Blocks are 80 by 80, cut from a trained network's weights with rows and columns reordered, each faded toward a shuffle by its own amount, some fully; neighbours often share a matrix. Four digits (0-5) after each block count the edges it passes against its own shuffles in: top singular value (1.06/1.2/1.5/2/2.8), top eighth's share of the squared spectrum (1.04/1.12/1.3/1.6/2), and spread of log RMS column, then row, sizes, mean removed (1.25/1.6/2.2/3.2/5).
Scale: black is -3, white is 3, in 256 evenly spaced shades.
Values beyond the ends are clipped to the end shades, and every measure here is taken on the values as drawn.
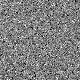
0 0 0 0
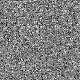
2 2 1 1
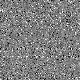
3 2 0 2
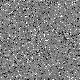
0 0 0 0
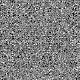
3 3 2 1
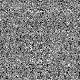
3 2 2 1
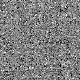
2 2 1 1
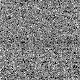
2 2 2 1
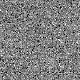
2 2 1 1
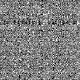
3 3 2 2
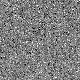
0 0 0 0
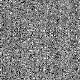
2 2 0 2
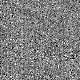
2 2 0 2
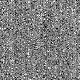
2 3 1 1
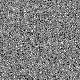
0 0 0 0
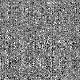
3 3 1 2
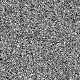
0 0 0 0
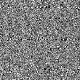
3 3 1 2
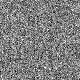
2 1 0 0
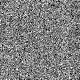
1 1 0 0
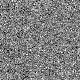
2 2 0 0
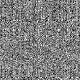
3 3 1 2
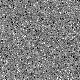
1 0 0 0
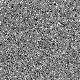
0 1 0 0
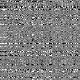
4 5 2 4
